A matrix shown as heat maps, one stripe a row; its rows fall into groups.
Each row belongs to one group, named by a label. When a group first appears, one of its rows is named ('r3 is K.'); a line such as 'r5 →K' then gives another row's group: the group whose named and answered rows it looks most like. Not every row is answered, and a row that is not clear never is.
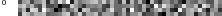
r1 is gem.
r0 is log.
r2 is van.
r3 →log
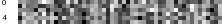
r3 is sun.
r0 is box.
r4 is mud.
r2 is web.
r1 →sun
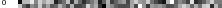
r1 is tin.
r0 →box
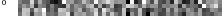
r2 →log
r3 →log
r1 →gem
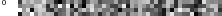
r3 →box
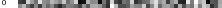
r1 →sun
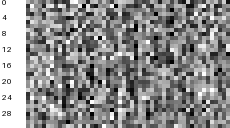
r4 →gem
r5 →log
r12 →sun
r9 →mud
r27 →van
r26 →gem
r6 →box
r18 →mud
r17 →tin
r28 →mud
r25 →van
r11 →sun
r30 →gem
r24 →sun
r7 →tin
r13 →van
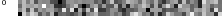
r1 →box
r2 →tin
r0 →gem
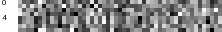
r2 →gem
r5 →mud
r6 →gem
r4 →mud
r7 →web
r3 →sun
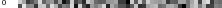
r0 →tin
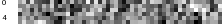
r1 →sun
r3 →log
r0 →tin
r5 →box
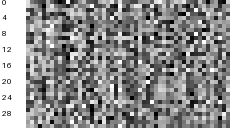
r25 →van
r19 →mud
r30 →tin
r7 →box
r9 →van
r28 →gem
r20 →web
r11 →gem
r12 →tin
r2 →mud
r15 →van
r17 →sun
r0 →web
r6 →gem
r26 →mud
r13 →van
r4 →mud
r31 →log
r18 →log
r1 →gem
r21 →web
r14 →tin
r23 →web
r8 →mud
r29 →tin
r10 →mud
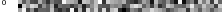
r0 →van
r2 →tin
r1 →sun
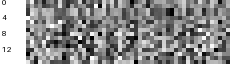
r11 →sun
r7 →sun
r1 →mud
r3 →log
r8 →van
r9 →tin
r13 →box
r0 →web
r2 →log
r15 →van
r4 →gem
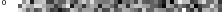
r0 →log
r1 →box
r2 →gem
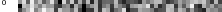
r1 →box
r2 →box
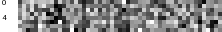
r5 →web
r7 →tin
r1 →gem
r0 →box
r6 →web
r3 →log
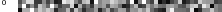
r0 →van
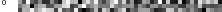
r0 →van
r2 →box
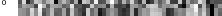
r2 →tin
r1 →web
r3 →tin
